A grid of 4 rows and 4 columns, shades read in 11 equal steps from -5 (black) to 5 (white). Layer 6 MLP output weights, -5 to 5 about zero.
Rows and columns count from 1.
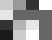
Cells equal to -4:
1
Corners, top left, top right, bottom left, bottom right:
3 5 -4 -1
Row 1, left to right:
3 1 -3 5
